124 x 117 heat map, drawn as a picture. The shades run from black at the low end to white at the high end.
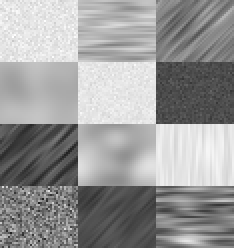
The table splits into 4 rows of 3 panels. Panel 1,1: very high, fine-grained, faint in contrast. Panel 1,2: high, streaked across. Panel 1,3: middling, slanting up to the right. Panel 2,1: high, smooth, faint in contrast. Panel 2,2: very high, fine-grained, faint in contrast. Panel 2,3: low, fine-grained, faint in contrast. Panel 3,1: low, slanting up to the right. Panel 3,2: high, smooth. Panel 3,3: very high, streaked downward, faint in contrast. Panel 4,1: middling, fine-grained, strong in contrast. Panel 4,2: low, slanting up to the right, faint in contrast. Panel 4,3: middling, streaked across, strong in contrast.
